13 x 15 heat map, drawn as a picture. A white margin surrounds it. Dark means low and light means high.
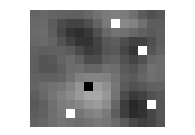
Histogram: skewed, a long tail of high values. Calmest part: middle left. Lone odd cells: 5, 4 higher and 1 lower than their neighbours. Odd rows or columns: none.
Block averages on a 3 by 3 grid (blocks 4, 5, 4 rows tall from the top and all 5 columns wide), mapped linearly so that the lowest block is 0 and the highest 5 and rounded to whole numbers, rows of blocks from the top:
122
222
450
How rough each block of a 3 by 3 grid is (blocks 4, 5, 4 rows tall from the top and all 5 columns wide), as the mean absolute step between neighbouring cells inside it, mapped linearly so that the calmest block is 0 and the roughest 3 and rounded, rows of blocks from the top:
021
022
113
